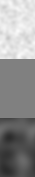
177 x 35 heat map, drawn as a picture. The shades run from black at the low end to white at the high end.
It is made of 3 by 1 panels. Panel 1,1: very high, blotchy, faint in contrast. Panel 2,1: middling, flat. Panel 3,1: low, smooth.
